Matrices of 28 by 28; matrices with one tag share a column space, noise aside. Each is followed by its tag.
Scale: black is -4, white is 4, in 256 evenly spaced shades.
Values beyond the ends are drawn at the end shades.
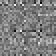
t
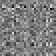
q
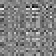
q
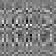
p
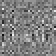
p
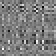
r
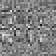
p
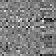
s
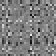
t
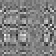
p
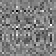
p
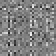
q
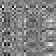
q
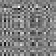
q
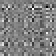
q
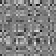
t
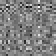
r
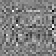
p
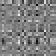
t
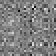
q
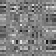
r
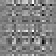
t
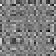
t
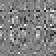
p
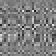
p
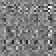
r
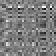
q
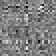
r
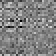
s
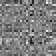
t
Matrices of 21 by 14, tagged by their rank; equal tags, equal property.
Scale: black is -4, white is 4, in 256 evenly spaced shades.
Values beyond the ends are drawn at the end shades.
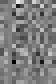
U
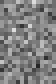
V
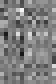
U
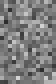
V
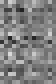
U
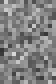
V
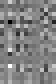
U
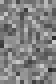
V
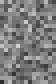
V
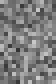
V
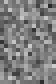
V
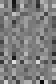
U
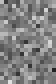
V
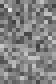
V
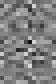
U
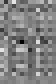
U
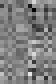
U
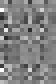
U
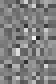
U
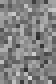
V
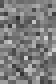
V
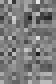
U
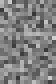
V
